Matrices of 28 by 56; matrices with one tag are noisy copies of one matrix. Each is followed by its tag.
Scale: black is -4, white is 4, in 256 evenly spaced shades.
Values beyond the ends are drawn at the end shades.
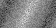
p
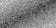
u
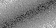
u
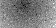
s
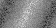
p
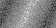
p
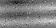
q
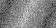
p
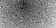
s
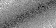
u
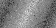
p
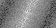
p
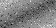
u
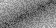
u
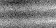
q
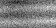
q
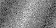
p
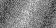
p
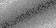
u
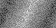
p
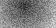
s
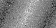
p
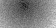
s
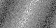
p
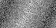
p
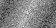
p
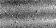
q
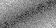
u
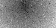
s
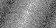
p
